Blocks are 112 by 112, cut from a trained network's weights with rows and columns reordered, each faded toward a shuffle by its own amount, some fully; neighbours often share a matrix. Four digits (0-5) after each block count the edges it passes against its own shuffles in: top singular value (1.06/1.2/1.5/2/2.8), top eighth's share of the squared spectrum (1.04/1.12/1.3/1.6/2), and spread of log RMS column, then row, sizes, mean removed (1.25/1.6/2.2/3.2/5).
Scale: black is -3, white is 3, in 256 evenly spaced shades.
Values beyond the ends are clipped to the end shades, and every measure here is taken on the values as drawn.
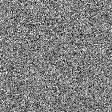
1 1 0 0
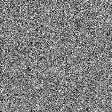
2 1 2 0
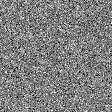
1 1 0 0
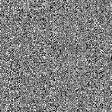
3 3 3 1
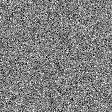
0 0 0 0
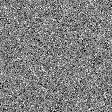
0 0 0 0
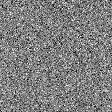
1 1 0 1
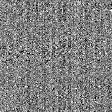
3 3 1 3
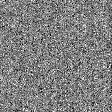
2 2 0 1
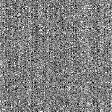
3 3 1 3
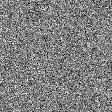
0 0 0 0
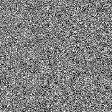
3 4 2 2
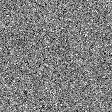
0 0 0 0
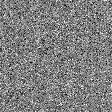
0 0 0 0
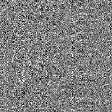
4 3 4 1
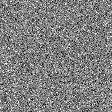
1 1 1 0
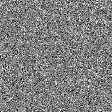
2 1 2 0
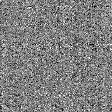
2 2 0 2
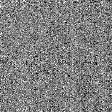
2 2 0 2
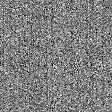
2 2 0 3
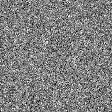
2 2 0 1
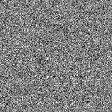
2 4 1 2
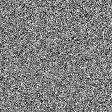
2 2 0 1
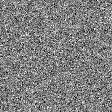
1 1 0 0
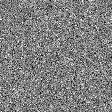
2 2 0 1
